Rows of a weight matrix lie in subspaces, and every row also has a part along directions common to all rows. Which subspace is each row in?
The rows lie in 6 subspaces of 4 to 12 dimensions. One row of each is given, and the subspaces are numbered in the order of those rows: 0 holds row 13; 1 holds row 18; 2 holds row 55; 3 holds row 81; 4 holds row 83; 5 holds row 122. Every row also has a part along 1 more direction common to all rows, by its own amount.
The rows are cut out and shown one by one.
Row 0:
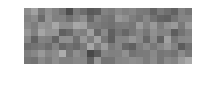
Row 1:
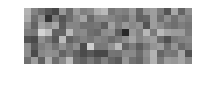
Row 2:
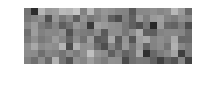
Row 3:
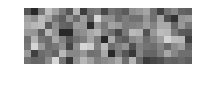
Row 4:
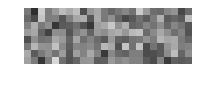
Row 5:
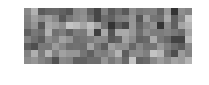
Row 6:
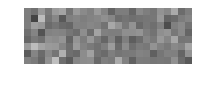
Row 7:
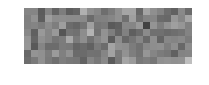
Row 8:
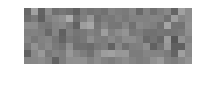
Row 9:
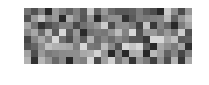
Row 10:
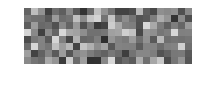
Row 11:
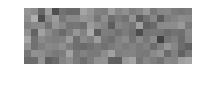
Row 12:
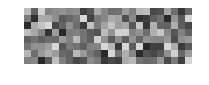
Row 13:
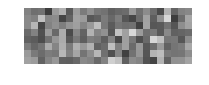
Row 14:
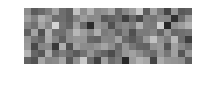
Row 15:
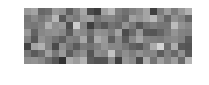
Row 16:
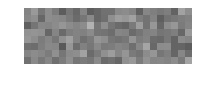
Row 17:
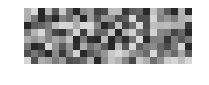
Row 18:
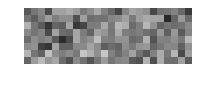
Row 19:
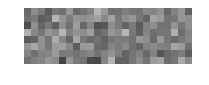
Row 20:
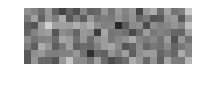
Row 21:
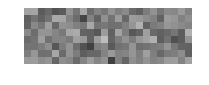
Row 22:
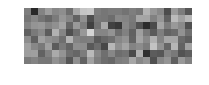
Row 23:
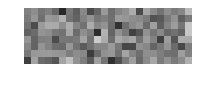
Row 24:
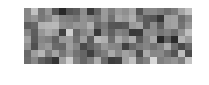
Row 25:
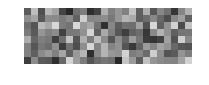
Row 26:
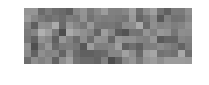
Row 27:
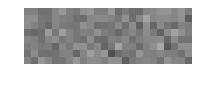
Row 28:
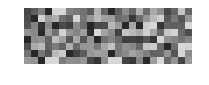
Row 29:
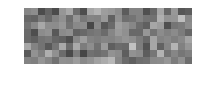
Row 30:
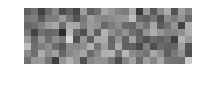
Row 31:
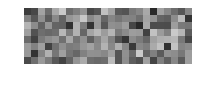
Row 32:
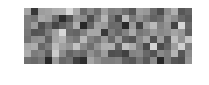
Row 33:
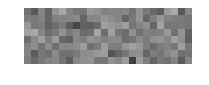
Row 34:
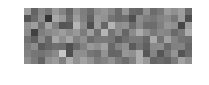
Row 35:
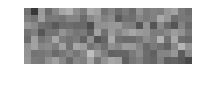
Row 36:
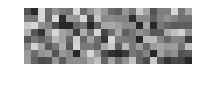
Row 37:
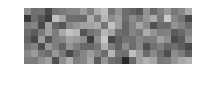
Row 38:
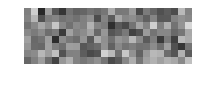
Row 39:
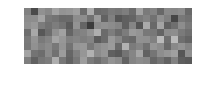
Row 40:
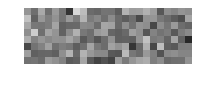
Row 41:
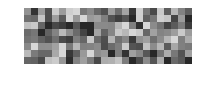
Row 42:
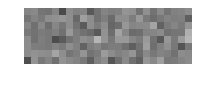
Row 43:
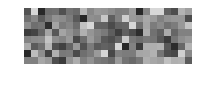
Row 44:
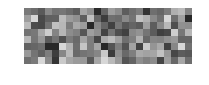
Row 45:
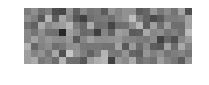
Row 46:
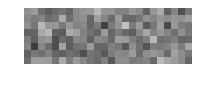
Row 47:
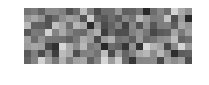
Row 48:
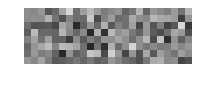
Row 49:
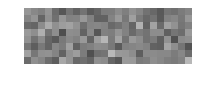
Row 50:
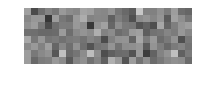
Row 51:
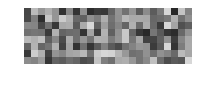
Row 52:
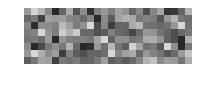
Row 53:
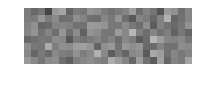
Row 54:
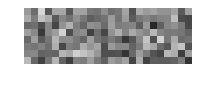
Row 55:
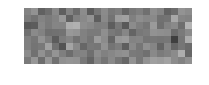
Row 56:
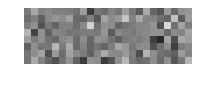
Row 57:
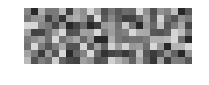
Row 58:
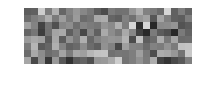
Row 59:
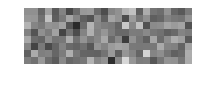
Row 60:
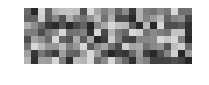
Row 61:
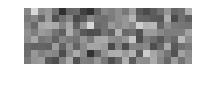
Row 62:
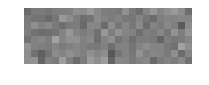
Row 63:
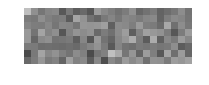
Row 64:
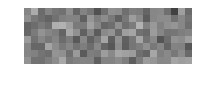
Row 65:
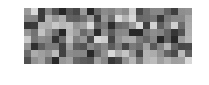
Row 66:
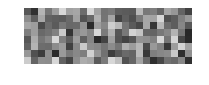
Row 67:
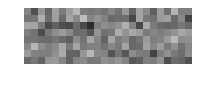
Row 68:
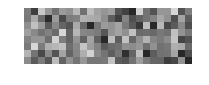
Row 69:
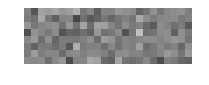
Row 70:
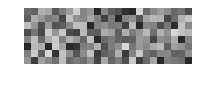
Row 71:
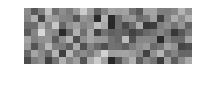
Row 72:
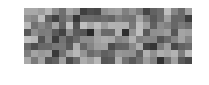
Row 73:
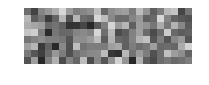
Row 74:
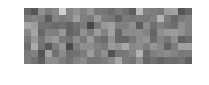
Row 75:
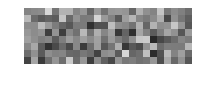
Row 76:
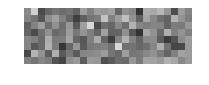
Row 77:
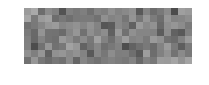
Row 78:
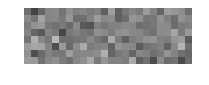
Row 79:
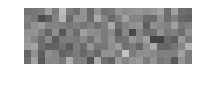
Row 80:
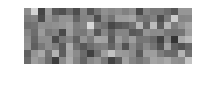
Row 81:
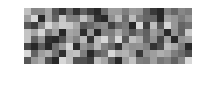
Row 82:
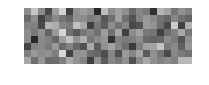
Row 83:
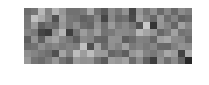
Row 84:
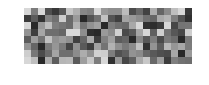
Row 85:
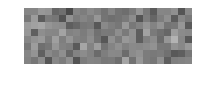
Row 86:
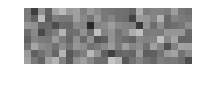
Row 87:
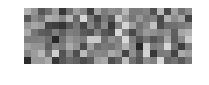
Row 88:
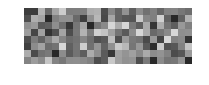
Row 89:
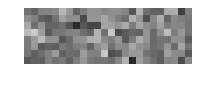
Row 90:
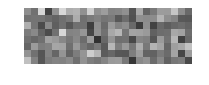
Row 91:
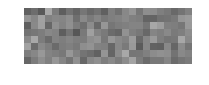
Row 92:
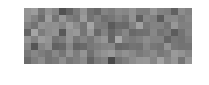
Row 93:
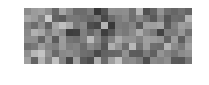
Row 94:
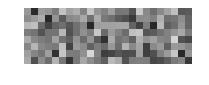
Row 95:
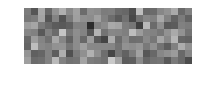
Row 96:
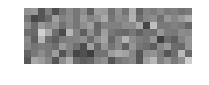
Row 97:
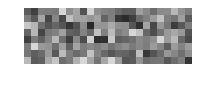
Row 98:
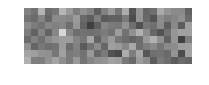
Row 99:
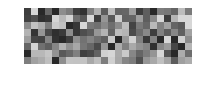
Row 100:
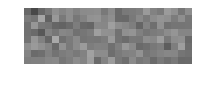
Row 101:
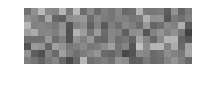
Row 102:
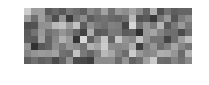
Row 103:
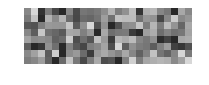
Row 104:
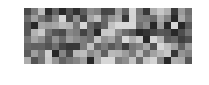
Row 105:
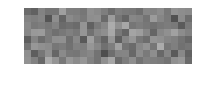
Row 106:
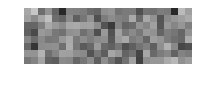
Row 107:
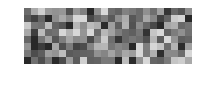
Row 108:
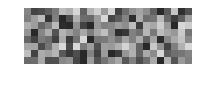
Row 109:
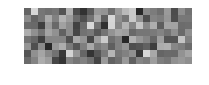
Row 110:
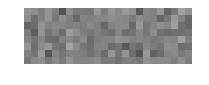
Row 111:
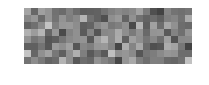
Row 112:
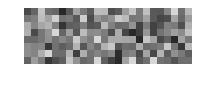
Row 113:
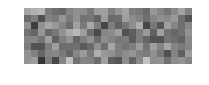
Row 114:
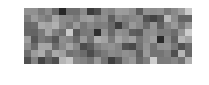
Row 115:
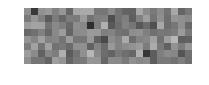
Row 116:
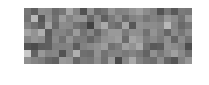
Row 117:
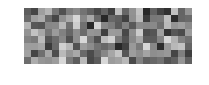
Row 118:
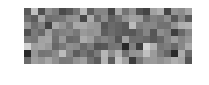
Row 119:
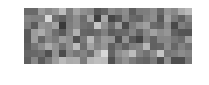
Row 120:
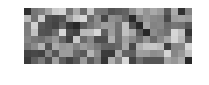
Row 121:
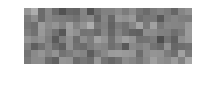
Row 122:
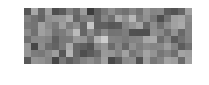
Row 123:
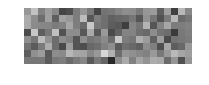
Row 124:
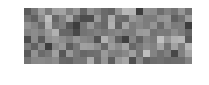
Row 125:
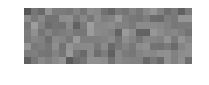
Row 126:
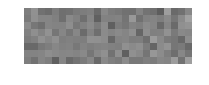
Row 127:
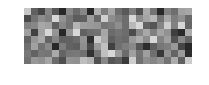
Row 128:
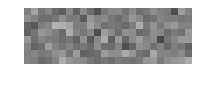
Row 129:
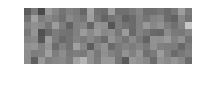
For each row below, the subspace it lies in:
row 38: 4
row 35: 5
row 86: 2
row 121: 2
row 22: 2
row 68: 2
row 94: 2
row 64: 1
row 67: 1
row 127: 5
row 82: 5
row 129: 4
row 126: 0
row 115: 2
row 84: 5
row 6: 3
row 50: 2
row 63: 5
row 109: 2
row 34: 5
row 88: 4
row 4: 3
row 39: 4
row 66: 1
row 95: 2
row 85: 2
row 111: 3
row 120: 5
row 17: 1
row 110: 0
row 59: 2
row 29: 4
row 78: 5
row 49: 3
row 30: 5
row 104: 4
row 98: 5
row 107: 5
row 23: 1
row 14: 4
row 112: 1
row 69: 2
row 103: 3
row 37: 5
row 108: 4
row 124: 2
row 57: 2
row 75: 0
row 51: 4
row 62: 5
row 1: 4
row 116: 3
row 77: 0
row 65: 4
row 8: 4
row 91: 5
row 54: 4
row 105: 4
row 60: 0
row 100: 5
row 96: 4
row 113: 5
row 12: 3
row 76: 3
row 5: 0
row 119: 2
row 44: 3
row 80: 4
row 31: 5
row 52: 5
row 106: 0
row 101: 5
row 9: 0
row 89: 0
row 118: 3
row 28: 2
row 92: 4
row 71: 2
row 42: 1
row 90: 5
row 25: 5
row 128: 1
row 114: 1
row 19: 2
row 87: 1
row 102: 4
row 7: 2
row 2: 2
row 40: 4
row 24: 1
